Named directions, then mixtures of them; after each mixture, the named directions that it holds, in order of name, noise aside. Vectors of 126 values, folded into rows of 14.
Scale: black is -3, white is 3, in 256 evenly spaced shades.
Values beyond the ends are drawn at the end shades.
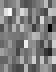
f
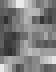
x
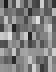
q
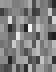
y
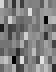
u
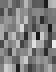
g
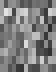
f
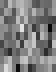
f, g, x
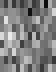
g, q, x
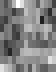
q, x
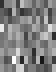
f, u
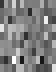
u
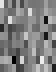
u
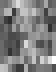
f, x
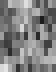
g, x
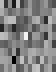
q, u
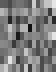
y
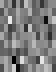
g, u, y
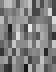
q, y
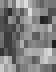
f, u, x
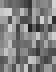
f, x, y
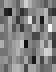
f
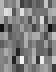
f, u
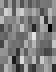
f, g, u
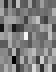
q, u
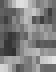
x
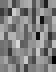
f, g, y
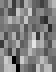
g, u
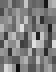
g
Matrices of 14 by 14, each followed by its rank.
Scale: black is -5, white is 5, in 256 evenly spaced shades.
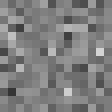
three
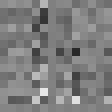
three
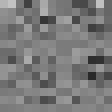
three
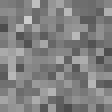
full rank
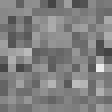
three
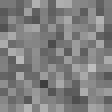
full rank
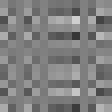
one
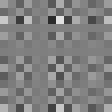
one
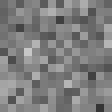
full rank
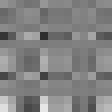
one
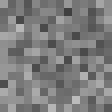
full rank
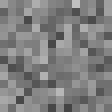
full rank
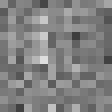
three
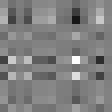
one
